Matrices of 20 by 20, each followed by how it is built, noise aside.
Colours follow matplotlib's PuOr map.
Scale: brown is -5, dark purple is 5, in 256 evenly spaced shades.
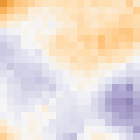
smooth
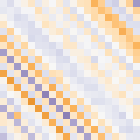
Toeplitz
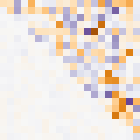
upper triangular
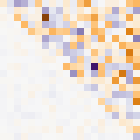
upper triangular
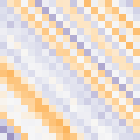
Toeplitz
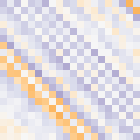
Toeplitz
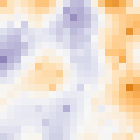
smooth
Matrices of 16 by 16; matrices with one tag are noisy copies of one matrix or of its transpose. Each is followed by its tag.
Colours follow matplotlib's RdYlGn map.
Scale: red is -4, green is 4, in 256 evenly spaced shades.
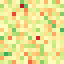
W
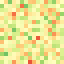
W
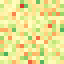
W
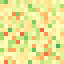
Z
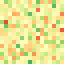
W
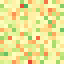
W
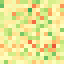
Z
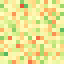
W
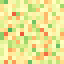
Z
